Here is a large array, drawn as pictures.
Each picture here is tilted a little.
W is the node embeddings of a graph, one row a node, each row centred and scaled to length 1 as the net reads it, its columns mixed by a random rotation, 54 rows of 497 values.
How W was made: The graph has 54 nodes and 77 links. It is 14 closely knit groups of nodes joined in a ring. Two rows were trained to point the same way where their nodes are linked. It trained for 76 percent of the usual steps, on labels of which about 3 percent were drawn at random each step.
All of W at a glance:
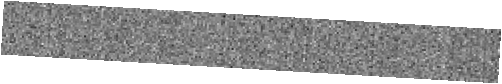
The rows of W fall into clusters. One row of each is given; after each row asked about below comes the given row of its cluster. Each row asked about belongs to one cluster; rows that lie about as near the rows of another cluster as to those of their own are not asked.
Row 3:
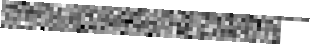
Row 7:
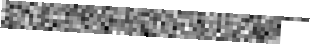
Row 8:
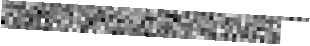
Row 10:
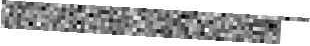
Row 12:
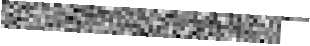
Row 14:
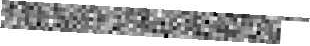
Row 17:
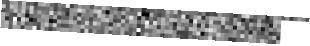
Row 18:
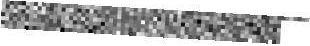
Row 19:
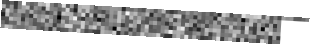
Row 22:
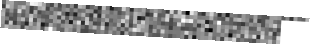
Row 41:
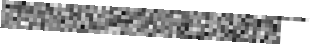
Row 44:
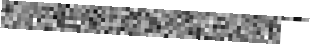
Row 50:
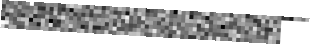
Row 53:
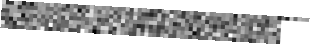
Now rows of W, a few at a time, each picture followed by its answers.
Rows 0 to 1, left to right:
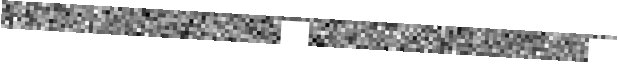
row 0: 17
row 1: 53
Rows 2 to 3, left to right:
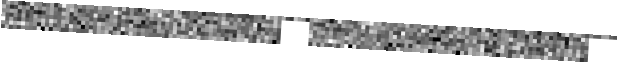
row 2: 8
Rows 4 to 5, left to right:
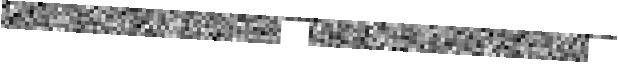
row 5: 19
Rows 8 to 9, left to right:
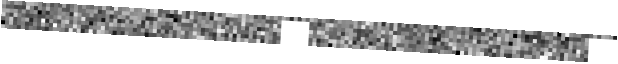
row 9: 3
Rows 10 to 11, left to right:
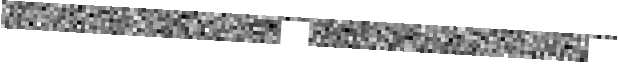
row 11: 8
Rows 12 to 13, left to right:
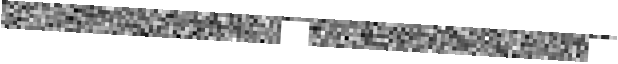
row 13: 44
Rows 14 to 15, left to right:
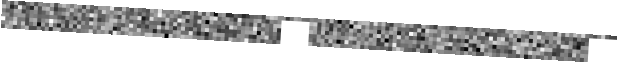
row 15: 10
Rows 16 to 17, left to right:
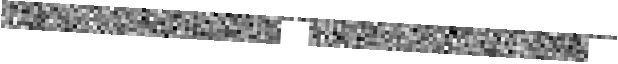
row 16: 14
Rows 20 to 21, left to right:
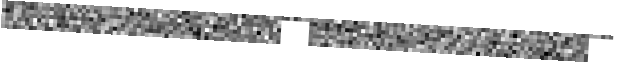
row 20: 44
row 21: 41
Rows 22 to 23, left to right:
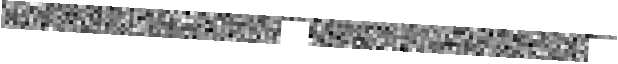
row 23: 50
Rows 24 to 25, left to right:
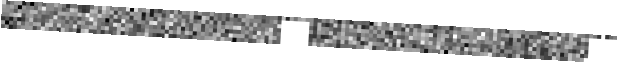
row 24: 53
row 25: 7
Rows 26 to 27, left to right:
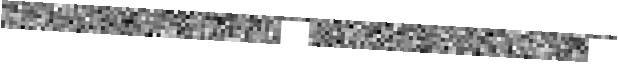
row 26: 3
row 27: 10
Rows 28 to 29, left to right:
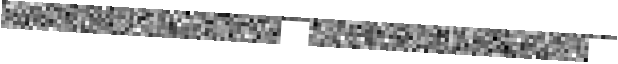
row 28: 22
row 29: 44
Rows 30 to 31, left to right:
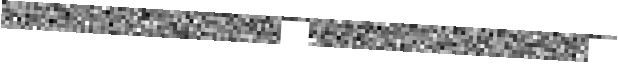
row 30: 17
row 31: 50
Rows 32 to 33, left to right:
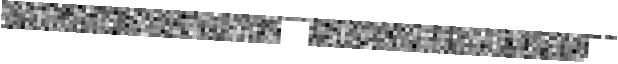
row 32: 10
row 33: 7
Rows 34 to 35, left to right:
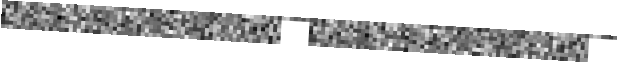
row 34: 19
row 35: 19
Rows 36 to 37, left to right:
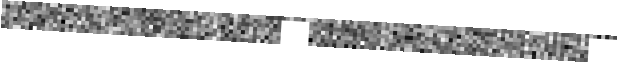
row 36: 41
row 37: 8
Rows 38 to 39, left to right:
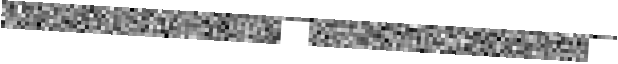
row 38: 14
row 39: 12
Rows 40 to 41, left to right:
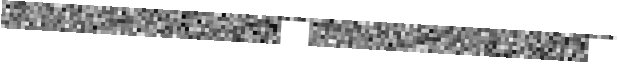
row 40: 18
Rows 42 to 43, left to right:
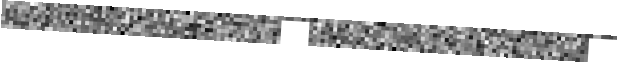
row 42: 22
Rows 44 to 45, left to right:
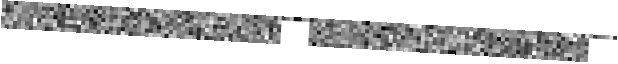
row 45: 12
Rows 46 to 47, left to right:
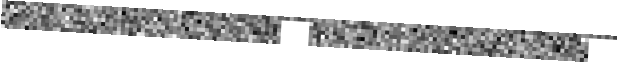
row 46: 18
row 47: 17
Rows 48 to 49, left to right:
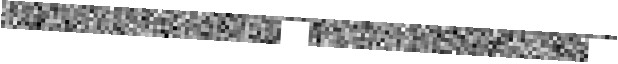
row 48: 14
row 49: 17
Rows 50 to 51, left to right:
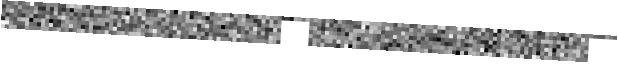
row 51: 3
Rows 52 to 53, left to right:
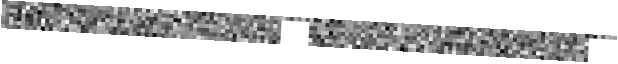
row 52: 8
